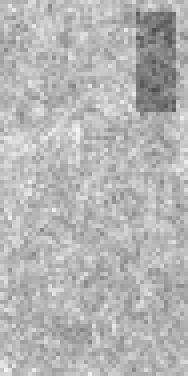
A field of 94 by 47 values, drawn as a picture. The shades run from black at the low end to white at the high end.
On average the colour sits 70% of the way up the scale. In the top right lies a patch that is lower than the rest. No row or column stands out. The texture is blotchy. The top right is the ninth with the lowest average. No regular stripes run through it.
